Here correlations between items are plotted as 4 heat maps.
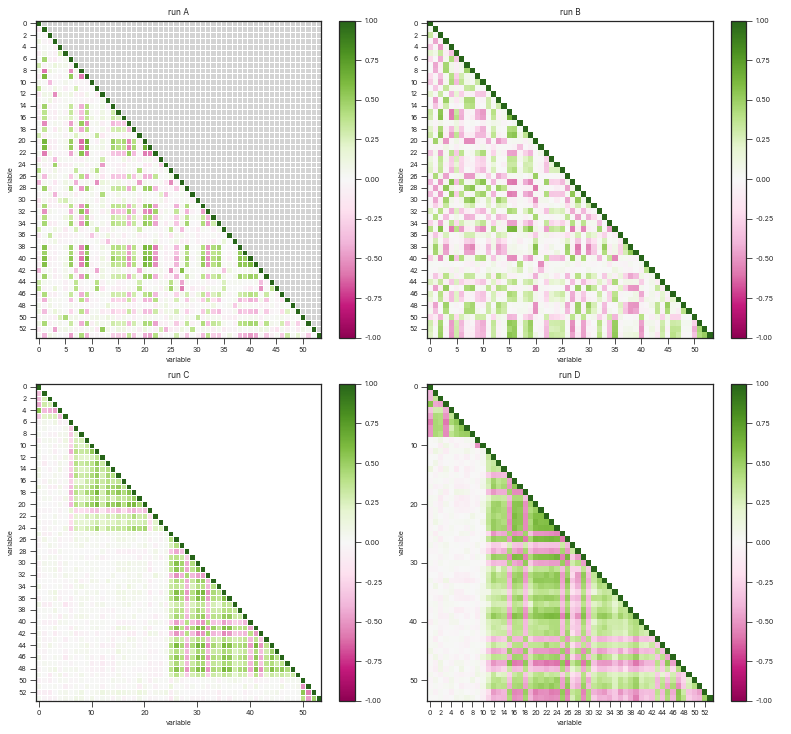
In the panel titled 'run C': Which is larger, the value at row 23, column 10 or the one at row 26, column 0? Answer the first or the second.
the first
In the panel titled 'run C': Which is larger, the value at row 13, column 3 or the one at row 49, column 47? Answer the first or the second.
the second
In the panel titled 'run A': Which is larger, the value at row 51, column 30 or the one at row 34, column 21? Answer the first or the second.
the second
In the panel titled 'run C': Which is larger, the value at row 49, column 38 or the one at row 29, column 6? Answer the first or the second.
the first
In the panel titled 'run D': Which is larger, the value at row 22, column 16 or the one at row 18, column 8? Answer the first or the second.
the first
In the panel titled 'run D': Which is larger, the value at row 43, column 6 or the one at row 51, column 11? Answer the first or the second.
the second
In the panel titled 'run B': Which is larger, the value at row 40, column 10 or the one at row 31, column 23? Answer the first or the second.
the first
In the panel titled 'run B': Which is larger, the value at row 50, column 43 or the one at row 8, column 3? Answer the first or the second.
the second
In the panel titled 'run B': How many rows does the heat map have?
54
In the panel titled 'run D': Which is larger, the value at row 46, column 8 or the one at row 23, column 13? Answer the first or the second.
the second
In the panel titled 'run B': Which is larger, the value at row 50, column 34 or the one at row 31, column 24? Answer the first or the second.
the first
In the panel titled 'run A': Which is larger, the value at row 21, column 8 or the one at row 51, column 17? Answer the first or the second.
the second
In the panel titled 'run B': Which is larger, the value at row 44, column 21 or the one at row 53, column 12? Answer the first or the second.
the second
